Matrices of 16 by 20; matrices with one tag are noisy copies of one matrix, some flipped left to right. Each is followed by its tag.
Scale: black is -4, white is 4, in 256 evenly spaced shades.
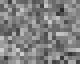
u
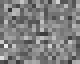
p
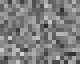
u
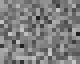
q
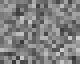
u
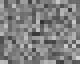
p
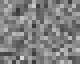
u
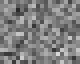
u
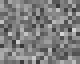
q
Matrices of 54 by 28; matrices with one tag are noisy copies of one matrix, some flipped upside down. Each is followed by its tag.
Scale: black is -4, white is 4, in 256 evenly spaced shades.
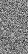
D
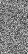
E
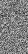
D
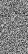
D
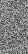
E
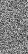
E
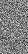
D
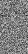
D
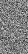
D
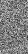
E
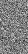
D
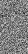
D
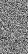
D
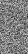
E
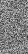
E
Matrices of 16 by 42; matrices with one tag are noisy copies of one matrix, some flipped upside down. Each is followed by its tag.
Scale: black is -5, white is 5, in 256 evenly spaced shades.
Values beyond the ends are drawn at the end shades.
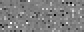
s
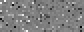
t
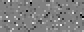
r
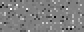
s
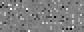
s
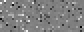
t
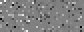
t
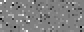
t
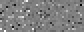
t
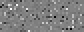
s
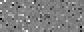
t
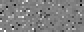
t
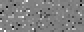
t
